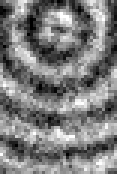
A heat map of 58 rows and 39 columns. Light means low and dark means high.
The field is mottled with small blotches. The top left is the ninth with the highest average. No single row or column stands out from its neighbours. Concentric rings centre on the top middle. Overall the values sit about 50% of the way up the scale.
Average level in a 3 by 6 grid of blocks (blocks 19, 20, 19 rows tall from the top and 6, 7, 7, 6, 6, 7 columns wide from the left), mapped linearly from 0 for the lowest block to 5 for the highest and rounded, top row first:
555243
435224
222110
